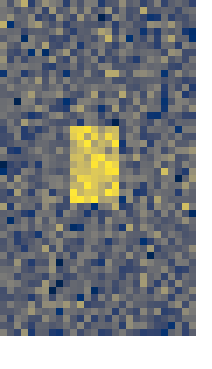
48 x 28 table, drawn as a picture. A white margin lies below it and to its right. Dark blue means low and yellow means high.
In the centre lies a patch that is higher than the rest. On average the colour sits 40% of the way up the scale. No regular stripes run through it. The ninth with the highest average is the centre. There is no overall slope. No row or column stands out.
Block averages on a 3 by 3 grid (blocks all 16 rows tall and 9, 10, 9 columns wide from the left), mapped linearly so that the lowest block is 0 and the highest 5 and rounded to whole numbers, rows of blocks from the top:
1 0 0 / 0 5 1 / 0 0 0
